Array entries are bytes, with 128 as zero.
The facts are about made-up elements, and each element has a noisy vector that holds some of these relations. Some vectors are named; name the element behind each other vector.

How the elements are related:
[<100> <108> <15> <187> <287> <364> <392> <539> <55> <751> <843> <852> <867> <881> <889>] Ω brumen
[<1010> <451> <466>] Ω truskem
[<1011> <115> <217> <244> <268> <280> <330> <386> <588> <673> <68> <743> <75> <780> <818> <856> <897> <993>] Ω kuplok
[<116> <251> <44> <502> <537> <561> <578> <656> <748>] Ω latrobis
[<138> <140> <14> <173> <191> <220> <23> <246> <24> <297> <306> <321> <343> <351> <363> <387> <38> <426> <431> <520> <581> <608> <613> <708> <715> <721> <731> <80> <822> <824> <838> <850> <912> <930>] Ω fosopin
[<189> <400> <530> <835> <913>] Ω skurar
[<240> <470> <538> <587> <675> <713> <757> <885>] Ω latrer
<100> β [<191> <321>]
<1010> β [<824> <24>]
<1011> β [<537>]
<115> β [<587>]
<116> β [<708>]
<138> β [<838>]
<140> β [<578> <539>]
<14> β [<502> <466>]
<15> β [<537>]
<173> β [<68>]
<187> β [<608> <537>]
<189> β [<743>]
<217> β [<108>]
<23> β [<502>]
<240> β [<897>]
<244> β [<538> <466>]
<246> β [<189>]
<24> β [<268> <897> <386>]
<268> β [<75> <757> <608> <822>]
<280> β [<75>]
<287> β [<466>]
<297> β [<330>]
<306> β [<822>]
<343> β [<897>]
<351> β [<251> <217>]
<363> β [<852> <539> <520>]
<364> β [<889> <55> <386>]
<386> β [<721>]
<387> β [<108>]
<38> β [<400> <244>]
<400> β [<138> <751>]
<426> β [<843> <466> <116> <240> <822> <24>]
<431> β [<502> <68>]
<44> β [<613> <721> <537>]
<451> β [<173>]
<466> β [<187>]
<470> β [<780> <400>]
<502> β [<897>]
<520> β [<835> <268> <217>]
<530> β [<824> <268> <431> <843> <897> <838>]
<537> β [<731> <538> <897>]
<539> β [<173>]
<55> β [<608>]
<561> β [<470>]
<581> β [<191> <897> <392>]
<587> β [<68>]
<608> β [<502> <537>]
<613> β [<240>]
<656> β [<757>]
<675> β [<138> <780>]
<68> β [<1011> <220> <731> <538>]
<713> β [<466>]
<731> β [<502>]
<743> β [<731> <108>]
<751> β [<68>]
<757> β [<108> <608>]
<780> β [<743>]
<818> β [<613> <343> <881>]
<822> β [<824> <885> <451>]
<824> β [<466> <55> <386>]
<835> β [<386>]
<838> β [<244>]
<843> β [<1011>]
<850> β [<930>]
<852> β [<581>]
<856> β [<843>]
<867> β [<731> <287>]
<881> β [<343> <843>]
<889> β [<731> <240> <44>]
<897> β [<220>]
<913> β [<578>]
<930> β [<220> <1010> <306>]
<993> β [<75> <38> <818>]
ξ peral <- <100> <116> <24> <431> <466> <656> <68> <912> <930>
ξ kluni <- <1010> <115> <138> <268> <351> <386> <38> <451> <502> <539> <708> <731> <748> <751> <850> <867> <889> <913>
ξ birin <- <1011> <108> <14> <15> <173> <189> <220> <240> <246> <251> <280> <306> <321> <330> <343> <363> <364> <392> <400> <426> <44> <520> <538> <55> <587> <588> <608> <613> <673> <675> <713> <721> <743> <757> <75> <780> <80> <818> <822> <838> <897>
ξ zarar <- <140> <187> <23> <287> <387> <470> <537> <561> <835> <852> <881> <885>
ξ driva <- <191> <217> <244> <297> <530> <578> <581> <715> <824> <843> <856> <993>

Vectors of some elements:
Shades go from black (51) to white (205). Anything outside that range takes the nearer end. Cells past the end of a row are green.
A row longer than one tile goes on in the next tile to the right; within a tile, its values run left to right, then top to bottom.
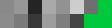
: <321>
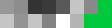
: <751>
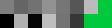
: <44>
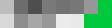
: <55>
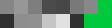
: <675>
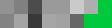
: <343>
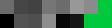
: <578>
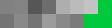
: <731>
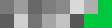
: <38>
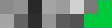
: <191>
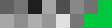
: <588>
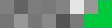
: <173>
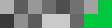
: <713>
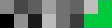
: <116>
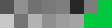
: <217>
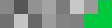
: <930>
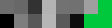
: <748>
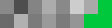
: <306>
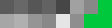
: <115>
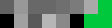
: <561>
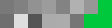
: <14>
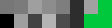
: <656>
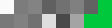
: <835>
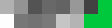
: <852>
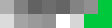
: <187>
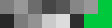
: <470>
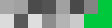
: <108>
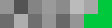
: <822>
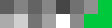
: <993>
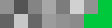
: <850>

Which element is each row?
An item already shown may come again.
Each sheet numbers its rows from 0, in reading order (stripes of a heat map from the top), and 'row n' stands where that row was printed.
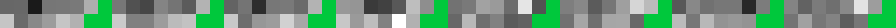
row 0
<75>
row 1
<386>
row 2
<75>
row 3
<751>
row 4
<140>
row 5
<838>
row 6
<217>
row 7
<173>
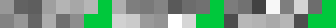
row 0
<721>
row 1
<364>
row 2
<297>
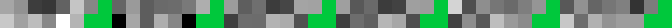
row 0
<751>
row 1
<561>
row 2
<587>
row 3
<587>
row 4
<1010>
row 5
<217>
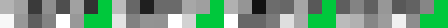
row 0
<100>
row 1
<843>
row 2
<392>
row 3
<280>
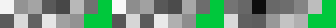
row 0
<530>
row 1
<530>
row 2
<897>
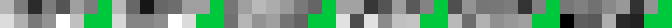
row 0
<881>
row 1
<843>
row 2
<351>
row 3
<108>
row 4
<217>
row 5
<251>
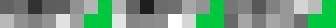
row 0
<1011>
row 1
<843>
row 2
<838>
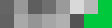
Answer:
<138>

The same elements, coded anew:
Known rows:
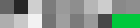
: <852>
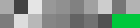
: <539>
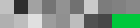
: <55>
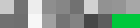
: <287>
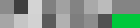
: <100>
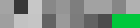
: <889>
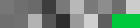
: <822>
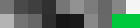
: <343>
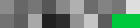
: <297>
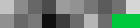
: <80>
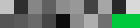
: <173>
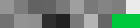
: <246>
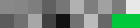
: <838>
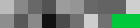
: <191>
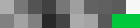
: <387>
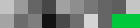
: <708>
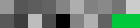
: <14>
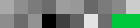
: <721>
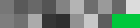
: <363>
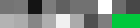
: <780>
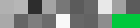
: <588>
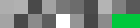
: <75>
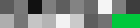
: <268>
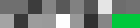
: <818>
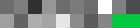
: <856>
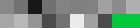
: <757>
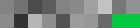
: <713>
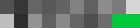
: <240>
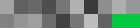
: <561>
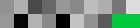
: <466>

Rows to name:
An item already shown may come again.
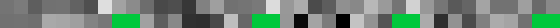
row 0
<400>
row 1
<581>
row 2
<466>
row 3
<538>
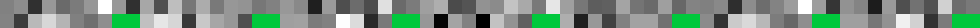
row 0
<244>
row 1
<108>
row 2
<743>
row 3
<466>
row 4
<538>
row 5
<244>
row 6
<743>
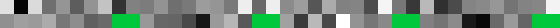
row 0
<751>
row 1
<451>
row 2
<330>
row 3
<731>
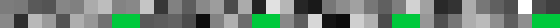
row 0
<713>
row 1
<173>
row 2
<608>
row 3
<68>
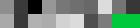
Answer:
<1011>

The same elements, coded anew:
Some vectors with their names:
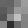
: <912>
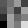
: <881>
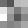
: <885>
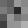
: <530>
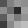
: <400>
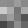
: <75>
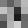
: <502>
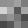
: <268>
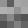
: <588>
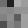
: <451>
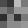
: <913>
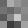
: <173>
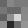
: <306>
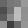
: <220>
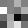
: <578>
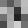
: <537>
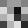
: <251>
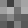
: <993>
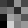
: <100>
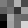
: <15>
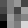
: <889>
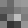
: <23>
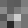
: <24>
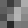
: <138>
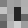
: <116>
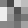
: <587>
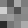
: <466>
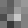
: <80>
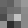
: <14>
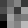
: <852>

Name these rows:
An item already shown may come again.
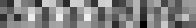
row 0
<913>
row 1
<713>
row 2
<713>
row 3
<713>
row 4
<189>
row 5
<108>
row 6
<387>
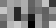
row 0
<116>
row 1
<539>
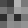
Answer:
<913>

